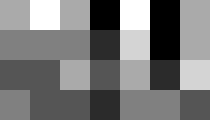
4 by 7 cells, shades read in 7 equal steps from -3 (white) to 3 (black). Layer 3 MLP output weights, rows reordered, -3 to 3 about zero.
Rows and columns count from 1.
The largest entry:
3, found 3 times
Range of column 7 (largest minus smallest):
3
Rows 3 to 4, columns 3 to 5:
-1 1 -1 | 1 2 0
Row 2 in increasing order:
-2 -1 0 0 0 2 3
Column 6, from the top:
3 3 2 0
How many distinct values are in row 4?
3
